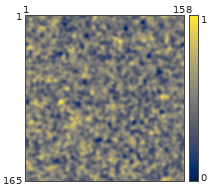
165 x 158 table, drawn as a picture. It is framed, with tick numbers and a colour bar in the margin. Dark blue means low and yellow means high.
Grain: blotchy. Average level on the scale: 50%. Slope: none. Histogram: bell-shaped.
